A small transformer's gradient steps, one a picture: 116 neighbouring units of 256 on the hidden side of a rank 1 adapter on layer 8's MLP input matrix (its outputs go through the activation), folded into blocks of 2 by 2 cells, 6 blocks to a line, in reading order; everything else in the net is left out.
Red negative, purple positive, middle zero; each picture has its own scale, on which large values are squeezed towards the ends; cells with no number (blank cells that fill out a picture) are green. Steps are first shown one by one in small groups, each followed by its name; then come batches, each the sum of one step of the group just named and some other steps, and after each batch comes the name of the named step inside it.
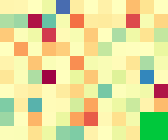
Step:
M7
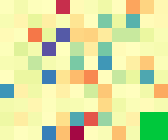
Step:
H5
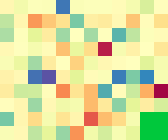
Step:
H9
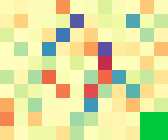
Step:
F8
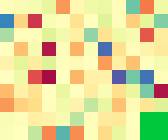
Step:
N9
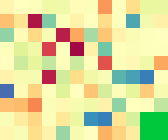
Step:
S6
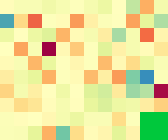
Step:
N9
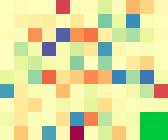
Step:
H5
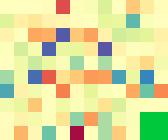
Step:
H5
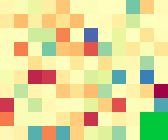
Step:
H9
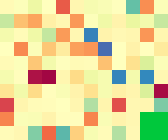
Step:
N9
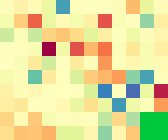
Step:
S6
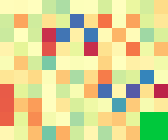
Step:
F8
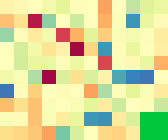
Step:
S6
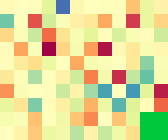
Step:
M7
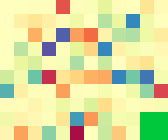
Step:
H5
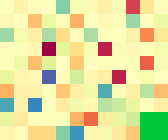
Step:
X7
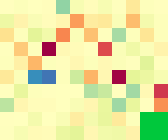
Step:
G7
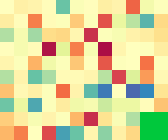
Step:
X7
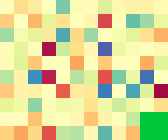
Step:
X7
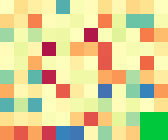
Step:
X7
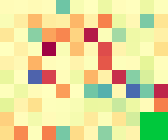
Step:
G7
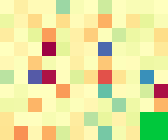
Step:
G7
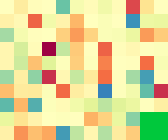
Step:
X7
